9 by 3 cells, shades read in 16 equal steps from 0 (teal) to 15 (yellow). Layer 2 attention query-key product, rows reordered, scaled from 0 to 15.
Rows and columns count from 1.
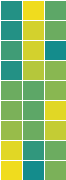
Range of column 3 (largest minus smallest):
14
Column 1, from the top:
1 1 3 1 6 7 9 14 15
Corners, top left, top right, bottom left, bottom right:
1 5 15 7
